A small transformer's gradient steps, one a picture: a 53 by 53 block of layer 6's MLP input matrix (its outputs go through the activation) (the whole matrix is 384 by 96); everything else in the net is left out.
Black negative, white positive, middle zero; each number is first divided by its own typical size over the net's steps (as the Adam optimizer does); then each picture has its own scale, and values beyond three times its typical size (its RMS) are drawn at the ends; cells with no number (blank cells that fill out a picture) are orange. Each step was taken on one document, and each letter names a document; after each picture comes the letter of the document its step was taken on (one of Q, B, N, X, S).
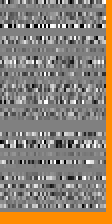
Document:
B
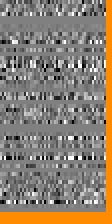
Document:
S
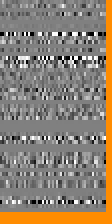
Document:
S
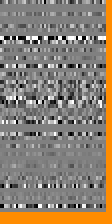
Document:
B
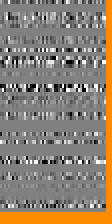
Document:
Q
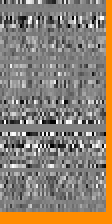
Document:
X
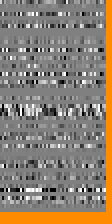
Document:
X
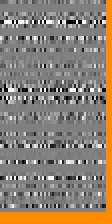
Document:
B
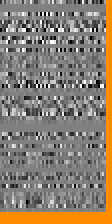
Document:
X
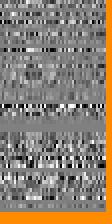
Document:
X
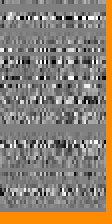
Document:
S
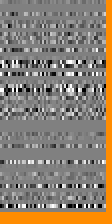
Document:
B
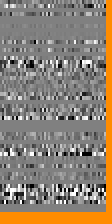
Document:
S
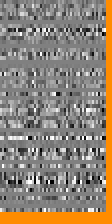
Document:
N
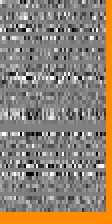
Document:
X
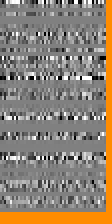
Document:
S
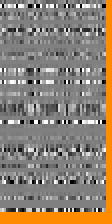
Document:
N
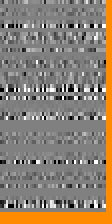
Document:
Q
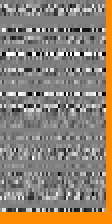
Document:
N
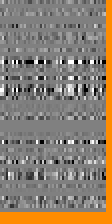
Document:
Q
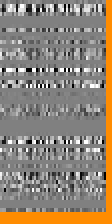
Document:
N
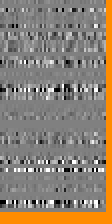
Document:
Q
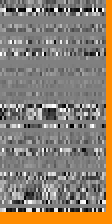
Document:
N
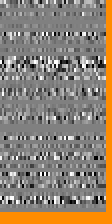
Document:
S
